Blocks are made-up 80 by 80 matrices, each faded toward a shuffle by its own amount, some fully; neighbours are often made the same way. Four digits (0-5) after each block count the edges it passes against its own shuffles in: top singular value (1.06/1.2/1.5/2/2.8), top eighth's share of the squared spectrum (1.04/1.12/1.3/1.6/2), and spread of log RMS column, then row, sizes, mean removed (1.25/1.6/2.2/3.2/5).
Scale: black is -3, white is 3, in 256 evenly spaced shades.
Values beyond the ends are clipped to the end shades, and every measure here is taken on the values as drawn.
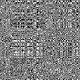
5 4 3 3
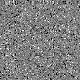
3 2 0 1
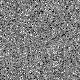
2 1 0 0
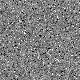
1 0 0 0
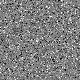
1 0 0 0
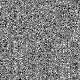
3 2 1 1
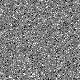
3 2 0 0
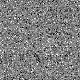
3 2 0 0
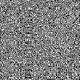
4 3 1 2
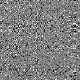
4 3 2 2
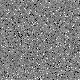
2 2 0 0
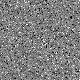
0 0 0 0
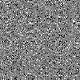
3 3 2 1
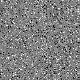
3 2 1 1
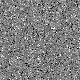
0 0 0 0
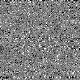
3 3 1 2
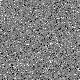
1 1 0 0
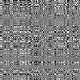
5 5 3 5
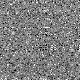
3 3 0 2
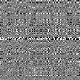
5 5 3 4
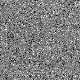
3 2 1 1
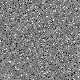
0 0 0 0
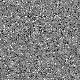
2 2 0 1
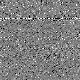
3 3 0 2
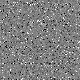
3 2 0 1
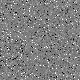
1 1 0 0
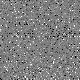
2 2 0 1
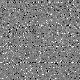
3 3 0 2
